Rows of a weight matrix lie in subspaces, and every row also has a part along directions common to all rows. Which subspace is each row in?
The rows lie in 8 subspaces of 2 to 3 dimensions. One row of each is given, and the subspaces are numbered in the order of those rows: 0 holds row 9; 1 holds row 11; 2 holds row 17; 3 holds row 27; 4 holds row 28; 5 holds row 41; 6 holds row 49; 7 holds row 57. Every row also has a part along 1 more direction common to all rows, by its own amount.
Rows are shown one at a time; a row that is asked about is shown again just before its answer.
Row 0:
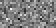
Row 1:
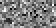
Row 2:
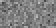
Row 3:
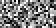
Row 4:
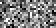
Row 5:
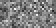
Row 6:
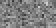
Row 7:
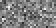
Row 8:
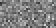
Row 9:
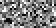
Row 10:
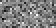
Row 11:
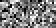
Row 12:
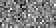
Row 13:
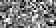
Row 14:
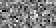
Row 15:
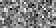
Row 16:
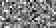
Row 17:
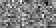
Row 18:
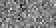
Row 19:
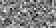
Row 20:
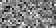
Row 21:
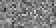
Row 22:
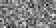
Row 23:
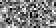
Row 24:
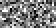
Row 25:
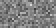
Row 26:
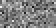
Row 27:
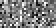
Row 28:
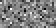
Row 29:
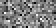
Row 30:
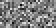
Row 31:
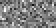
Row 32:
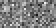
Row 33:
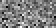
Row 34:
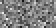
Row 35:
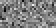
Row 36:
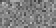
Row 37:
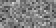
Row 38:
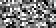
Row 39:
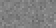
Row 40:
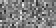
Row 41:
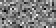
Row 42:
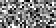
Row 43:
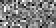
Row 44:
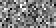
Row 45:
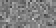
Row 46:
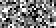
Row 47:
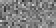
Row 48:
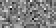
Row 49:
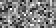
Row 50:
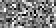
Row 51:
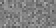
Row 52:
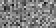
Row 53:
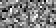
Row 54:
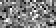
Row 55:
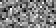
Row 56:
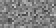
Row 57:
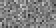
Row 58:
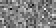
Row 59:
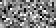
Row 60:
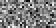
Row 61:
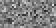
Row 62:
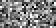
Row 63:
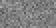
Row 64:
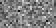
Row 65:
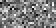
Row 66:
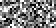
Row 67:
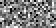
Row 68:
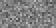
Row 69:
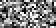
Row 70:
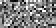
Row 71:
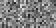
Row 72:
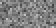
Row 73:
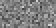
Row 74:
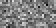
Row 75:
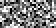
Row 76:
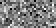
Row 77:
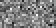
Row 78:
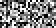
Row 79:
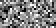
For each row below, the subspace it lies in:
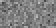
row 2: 1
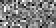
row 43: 3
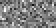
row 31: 3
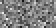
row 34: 4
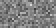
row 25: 0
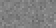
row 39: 6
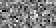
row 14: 1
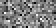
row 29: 4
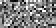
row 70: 1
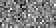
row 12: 7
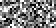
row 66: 5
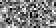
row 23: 5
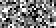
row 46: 7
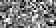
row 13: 6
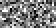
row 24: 1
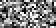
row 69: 5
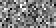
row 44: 7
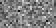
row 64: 4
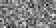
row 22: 2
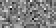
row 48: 6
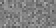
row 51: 3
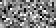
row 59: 4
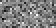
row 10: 4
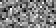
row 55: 1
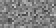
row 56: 0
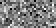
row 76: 1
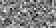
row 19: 5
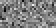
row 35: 3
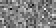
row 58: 2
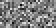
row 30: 6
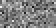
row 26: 5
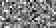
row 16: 6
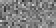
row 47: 3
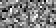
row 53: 1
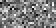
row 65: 5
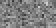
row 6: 2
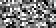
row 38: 2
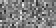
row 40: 3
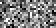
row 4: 5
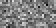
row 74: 2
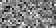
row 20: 4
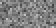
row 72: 1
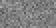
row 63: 5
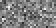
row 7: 4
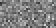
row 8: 5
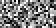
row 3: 0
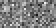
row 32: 3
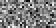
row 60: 2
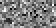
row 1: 0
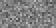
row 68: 1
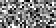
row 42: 2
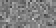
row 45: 6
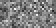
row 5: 4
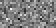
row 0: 4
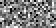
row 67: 7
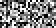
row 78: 6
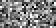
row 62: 5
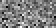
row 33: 4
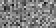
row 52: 3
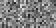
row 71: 7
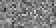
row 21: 0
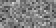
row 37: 7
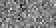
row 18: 7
